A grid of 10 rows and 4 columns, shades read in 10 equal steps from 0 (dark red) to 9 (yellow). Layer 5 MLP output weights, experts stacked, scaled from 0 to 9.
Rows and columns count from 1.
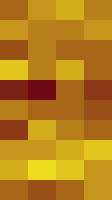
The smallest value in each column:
1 0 4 2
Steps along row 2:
down same up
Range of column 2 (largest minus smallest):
9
